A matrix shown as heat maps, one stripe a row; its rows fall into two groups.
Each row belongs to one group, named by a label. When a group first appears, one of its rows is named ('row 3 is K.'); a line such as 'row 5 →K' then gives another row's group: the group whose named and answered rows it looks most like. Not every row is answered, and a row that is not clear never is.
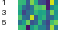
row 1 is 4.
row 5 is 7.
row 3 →4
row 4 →4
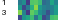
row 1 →4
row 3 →4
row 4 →7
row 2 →4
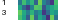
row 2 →4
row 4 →4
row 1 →7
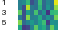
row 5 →4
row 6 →4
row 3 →4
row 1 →7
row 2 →7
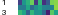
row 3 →4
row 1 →7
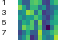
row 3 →7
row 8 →7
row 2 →4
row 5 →7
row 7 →7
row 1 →4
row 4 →4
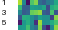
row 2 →4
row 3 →4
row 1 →4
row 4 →7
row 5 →7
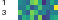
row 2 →7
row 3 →4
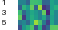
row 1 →4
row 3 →4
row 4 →4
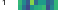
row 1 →4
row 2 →4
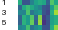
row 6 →7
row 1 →4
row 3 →7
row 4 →7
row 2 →7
